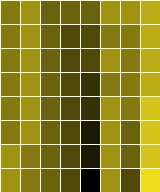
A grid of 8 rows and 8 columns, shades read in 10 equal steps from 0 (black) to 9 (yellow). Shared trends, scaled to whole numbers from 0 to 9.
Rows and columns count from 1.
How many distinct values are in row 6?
6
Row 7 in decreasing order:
8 6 6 5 4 4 3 1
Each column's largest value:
6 6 4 4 4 6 6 9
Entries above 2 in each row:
8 8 8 7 7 7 7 7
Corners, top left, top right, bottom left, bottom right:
5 7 6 9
